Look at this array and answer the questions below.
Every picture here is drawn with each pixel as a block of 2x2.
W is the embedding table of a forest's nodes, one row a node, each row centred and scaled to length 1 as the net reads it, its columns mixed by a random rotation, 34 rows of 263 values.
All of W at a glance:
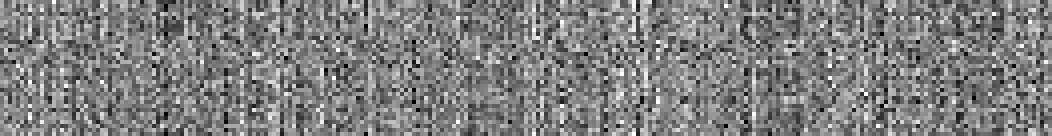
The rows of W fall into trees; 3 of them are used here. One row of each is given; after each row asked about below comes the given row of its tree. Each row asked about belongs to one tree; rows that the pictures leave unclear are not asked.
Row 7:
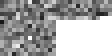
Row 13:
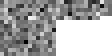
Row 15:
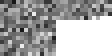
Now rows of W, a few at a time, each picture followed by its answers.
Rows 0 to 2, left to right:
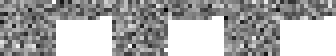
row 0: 7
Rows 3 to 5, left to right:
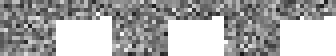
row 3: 13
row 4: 7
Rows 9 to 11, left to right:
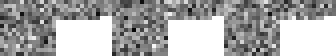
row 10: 15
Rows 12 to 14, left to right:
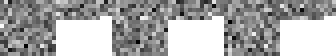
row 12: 15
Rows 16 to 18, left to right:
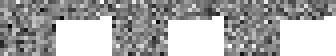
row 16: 13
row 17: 7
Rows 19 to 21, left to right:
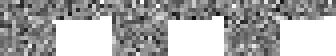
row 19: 13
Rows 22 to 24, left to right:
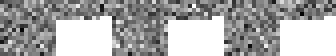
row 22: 15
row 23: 7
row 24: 15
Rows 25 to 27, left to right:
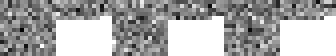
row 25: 15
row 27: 13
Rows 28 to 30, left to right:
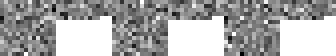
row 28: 7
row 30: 7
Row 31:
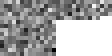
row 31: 13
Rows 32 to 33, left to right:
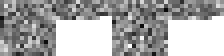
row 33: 7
